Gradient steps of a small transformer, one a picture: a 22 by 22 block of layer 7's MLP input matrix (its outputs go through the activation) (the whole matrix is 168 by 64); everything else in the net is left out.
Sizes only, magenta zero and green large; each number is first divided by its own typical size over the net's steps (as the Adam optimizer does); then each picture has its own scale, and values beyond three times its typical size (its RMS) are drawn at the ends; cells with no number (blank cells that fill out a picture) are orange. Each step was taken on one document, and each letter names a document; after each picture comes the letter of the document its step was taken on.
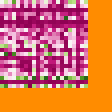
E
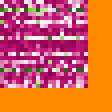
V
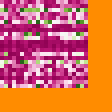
V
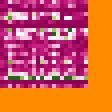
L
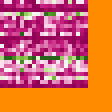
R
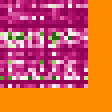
L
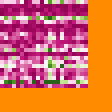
R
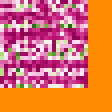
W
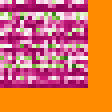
R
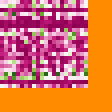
E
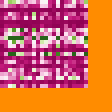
E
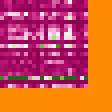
L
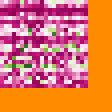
R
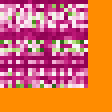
W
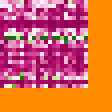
E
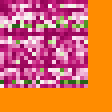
W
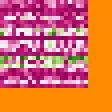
R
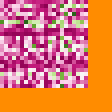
W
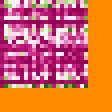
E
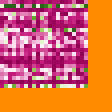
E
